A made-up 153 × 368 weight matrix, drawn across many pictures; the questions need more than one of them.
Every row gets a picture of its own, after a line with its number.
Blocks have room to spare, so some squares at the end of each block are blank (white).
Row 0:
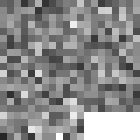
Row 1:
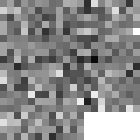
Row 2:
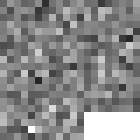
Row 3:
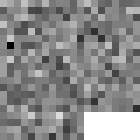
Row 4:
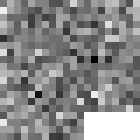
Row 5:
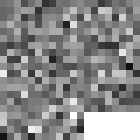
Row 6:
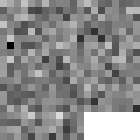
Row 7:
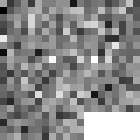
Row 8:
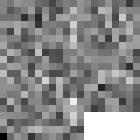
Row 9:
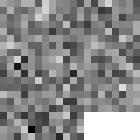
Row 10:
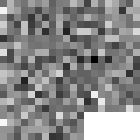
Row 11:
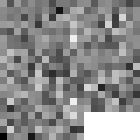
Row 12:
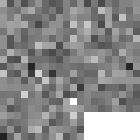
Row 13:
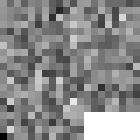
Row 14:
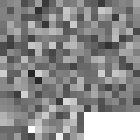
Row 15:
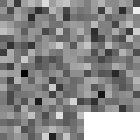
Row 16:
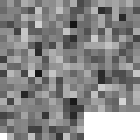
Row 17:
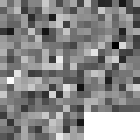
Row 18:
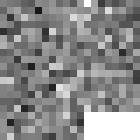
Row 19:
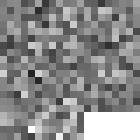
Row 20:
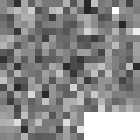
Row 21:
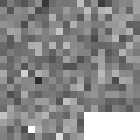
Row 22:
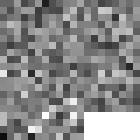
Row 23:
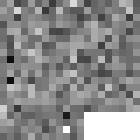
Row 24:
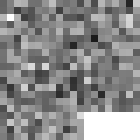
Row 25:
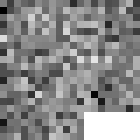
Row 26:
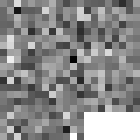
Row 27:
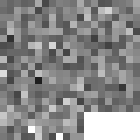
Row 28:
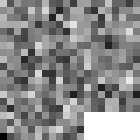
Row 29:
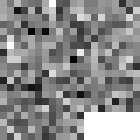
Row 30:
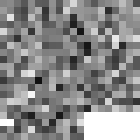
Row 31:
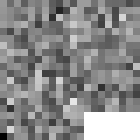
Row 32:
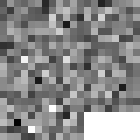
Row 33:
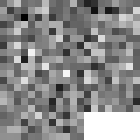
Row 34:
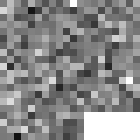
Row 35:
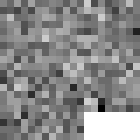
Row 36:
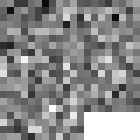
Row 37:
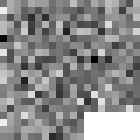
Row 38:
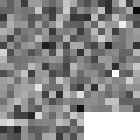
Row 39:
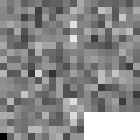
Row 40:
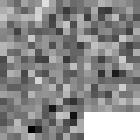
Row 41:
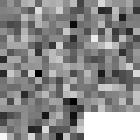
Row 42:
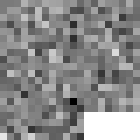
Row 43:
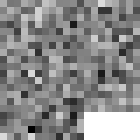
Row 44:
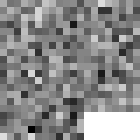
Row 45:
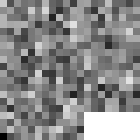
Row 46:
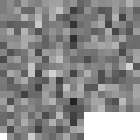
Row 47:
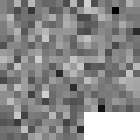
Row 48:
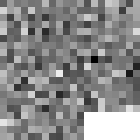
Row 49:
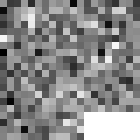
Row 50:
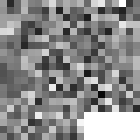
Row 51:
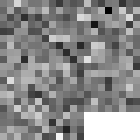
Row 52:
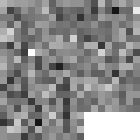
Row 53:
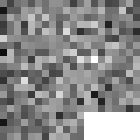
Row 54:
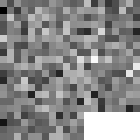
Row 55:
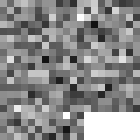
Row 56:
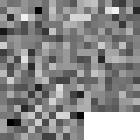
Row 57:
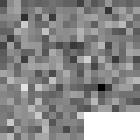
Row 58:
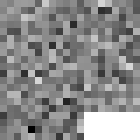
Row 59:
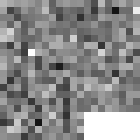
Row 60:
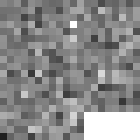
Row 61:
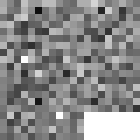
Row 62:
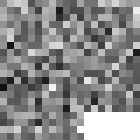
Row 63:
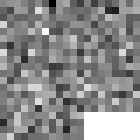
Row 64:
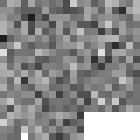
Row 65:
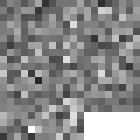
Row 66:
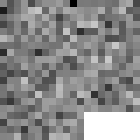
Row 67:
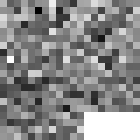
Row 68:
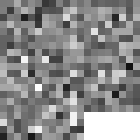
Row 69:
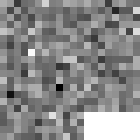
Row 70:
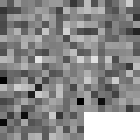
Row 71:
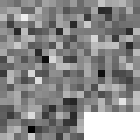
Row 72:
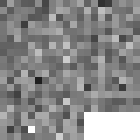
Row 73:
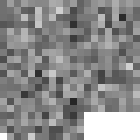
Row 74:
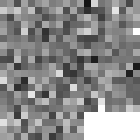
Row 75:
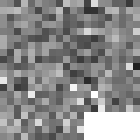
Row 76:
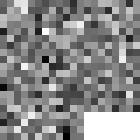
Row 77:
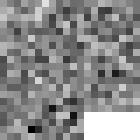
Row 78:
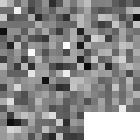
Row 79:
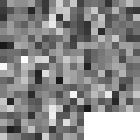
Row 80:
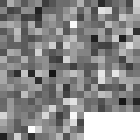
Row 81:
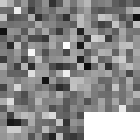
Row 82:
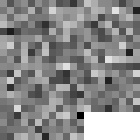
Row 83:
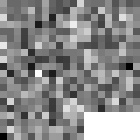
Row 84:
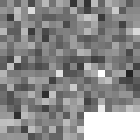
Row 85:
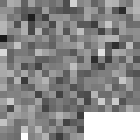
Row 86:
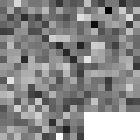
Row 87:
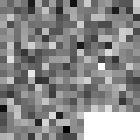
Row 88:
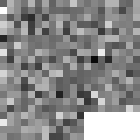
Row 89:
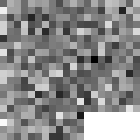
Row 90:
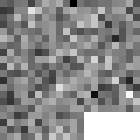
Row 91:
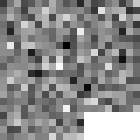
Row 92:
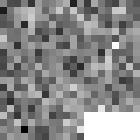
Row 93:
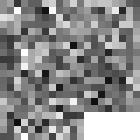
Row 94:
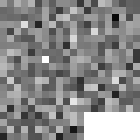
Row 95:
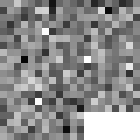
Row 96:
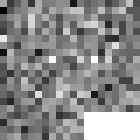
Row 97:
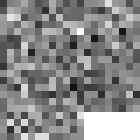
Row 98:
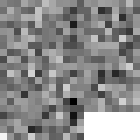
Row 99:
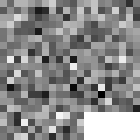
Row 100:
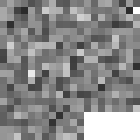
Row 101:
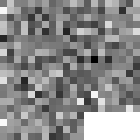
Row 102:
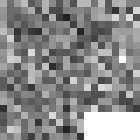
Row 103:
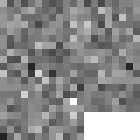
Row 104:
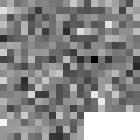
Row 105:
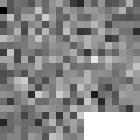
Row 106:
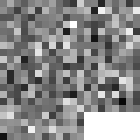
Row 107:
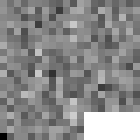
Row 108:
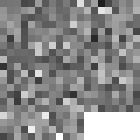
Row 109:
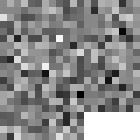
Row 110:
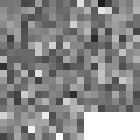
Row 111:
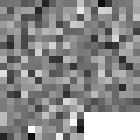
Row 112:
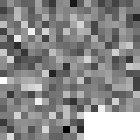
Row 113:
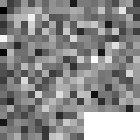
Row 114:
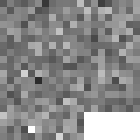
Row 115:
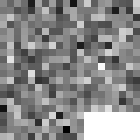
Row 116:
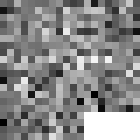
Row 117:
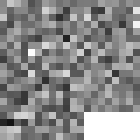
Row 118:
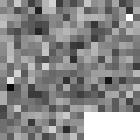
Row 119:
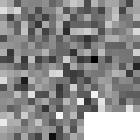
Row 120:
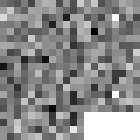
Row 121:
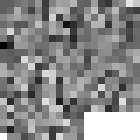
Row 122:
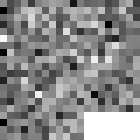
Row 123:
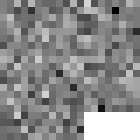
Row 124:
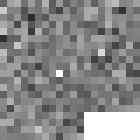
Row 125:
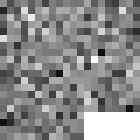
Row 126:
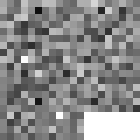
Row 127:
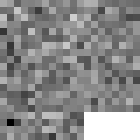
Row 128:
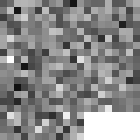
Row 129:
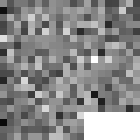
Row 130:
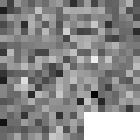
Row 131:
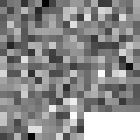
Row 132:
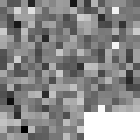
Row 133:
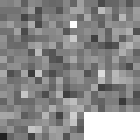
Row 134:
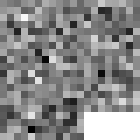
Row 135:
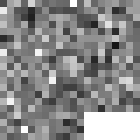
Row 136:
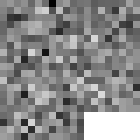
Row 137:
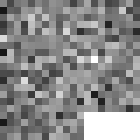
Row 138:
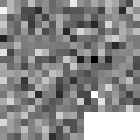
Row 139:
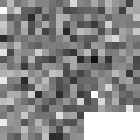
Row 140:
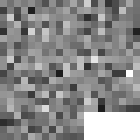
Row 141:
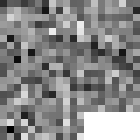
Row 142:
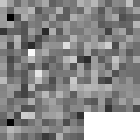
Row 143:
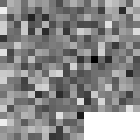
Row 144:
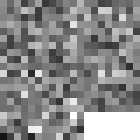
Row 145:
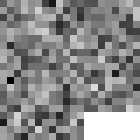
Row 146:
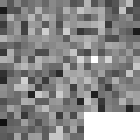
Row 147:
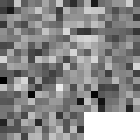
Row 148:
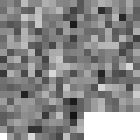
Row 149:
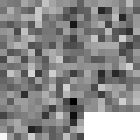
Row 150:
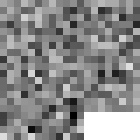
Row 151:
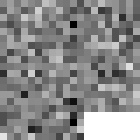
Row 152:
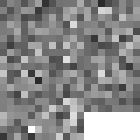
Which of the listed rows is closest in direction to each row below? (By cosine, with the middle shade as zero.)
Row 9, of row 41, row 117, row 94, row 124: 41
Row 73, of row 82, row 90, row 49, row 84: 49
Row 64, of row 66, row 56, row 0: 0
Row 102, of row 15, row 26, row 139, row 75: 26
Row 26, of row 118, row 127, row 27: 118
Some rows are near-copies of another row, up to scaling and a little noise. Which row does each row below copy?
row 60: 133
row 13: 31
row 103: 12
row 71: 134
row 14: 19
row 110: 108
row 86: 51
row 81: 78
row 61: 126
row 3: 6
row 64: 85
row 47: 123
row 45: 28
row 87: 115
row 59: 52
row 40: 77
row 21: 114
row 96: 7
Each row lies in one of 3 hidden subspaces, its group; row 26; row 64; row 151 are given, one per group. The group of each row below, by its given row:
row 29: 26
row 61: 26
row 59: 26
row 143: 64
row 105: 64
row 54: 64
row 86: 26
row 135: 64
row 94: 151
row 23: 26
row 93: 26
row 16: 151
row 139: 64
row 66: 64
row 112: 26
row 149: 151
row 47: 64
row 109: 26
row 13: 151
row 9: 151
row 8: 151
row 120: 151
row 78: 26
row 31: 151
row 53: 64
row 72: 151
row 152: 151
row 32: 151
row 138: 64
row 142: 26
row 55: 26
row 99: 26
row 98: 151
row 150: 151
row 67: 26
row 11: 151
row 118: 26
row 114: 151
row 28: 151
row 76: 26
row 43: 151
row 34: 64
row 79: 151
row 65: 151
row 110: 151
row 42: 151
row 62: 26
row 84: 64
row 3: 26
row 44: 151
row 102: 26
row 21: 151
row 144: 151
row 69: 26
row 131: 151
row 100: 26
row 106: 151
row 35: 64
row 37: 64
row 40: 151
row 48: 64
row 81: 26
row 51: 26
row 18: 26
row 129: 64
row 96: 64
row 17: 26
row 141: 26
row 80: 151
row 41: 151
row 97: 26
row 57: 26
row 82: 26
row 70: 64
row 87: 26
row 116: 64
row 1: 64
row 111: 151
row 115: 26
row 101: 64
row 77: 151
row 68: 151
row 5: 151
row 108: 151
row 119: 64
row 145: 26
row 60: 151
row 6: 26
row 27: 151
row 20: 64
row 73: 151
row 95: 26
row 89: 64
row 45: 151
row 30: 26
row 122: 64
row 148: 151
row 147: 64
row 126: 26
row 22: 151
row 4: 64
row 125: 64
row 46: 151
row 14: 151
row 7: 64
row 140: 64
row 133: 151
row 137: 64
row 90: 64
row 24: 26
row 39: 151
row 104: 64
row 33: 26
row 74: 64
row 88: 64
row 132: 64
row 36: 151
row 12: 151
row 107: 151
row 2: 151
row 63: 26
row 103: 151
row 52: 26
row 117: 26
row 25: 64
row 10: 64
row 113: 64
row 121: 151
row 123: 64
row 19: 151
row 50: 26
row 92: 64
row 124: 64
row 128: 26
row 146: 64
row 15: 26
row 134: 151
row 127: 26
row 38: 26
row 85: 64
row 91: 26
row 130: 64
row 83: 151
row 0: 151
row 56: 26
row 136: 26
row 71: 151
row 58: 151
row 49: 64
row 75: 64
